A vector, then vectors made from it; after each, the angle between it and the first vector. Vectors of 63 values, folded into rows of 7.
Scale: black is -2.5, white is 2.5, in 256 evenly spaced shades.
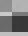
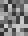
orthogonal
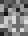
partly opposed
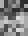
partly opposed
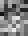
partly opposed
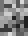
partly aligned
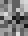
partly aligned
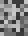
orthogonal
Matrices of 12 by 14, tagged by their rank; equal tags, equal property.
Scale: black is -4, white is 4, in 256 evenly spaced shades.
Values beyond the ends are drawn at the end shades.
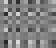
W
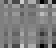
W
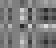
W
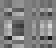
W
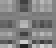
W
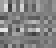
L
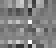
L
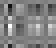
W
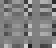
W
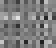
L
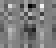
L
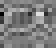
L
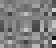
L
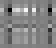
W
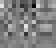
L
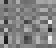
L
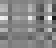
W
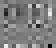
L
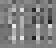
L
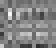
L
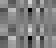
W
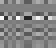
W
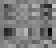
L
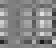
W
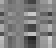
W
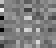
L
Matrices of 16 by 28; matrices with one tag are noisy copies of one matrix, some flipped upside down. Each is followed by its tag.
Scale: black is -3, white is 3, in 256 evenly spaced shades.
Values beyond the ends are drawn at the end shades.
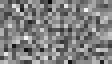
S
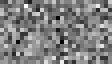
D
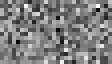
D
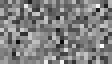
D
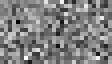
D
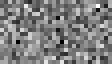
D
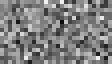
D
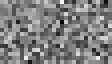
D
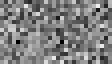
D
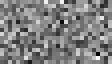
D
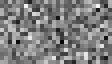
D
